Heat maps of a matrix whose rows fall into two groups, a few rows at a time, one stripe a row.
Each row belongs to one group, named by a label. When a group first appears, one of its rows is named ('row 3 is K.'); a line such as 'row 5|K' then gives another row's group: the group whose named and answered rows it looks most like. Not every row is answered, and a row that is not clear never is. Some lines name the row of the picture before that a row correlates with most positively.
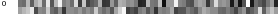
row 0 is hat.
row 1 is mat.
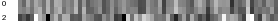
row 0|hat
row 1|hat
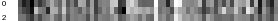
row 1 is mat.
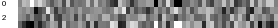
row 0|mat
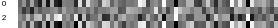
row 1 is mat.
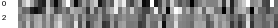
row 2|hat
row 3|hat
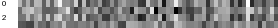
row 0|hat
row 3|mat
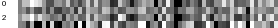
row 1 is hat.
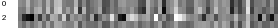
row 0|hat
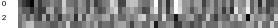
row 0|mat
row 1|mat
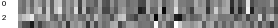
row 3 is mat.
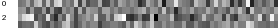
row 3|mat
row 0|hat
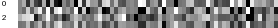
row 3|hat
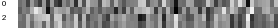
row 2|hat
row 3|hat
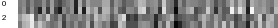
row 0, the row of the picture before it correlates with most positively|0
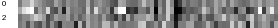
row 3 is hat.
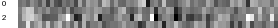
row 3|hat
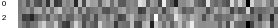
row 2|mat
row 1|hat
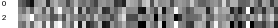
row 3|hat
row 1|hat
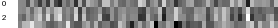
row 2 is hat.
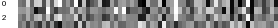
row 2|hat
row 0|hat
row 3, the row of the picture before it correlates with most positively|0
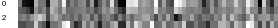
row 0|mat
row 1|mat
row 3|mat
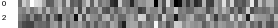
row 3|mat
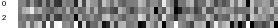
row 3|hat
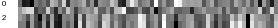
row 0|mat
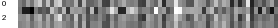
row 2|hat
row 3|hat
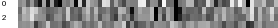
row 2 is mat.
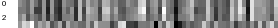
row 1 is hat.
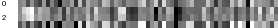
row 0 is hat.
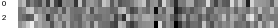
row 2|mat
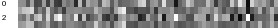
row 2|hat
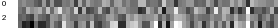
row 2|mat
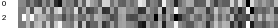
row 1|hat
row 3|hat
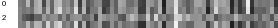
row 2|mat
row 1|hat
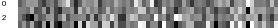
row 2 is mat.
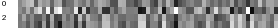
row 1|hat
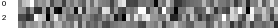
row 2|mat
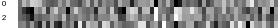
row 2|mat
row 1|mat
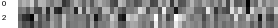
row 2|mat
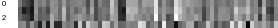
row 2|mat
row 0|mat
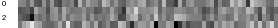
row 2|mat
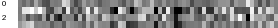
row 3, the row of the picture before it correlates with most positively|3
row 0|mat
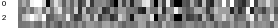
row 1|hat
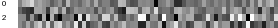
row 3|hat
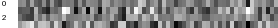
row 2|mat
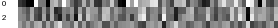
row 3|hat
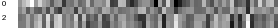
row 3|hat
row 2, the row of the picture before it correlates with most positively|3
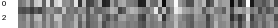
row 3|hat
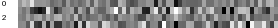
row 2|hat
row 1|mat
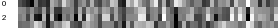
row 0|mat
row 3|mat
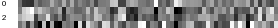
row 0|mat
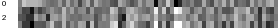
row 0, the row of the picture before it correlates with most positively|1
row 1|mat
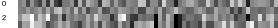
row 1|hat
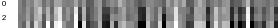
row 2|hat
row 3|hat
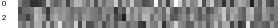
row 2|mat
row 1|mat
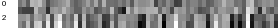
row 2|hat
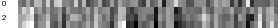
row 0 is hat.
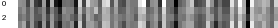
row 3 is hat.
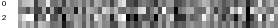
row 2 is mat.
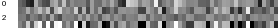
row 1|hat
